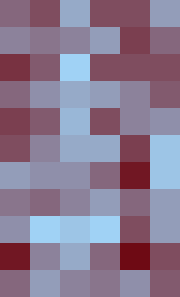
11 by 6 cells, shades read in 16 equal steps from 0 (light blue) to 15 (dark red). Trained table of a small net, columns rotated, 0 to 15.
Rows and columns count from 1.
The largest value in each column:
14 10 6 10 15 10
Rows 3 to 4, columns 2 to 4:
9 0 10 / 5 3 4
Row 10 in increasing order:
3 6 8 10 14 15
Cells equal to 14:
2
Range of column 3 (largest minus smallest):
6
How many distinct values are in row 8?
4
